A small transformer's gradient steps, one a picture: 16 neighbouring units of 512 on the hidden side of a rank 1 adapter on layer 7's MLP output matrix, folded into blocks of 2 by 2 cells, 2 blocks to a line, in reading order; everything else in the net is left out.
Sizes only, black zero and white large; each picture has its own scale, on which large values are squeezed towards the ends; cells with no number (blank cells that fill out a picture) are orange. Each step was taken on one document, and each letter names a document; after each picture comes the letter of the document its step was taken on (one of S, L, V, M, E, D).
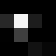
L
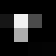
L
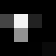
L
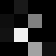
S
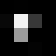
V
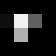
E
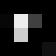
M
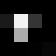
M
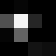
S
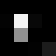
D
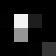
M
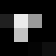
E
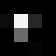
L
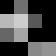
S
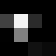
S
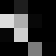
S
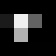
E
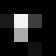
V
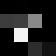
V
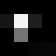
L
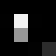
D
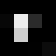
M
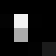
E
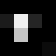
M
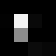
V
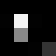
D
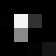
M
